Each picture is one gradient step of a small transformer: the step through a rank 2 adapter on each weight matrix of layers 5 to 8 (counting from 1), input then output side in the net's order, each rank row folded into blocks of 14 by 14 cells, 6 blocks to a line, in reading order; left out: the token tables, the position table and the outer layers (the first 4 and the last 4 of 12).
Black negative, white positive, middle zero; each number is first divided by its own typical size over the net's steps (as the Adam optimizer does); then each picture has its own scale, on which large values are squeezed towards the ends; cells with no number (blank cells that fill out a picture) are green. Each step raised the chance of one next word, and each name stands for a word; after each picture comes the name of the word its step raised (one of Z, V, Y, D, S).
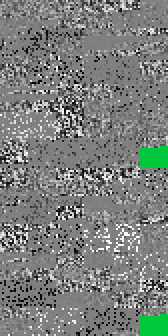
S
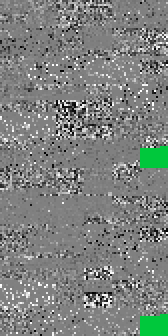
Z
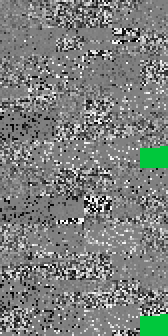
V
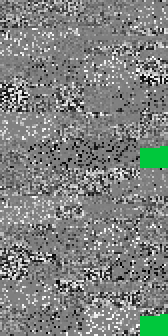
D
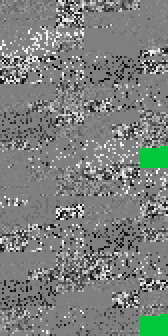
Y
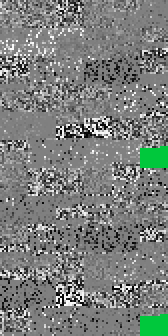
Y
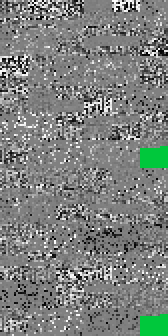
Y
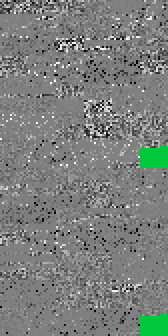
Y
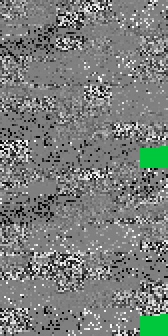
V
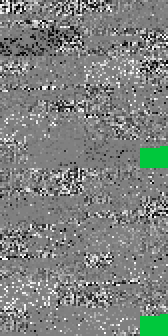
Z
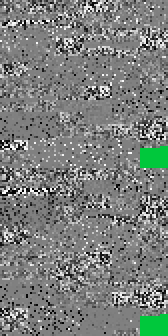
V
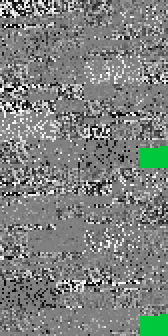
S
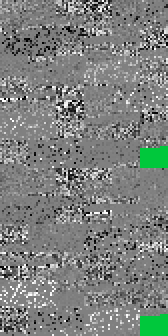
Z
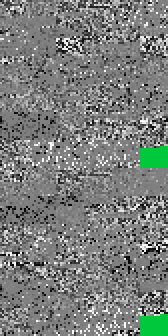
V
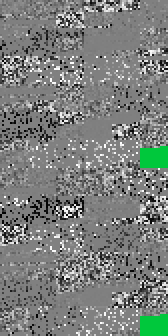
V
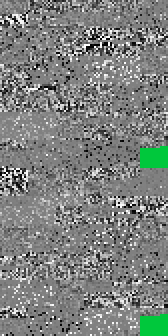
D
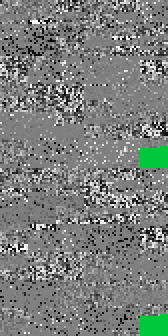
Y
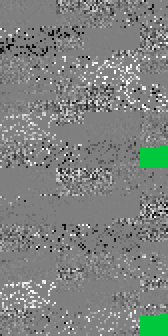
Z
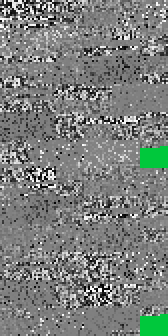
Y
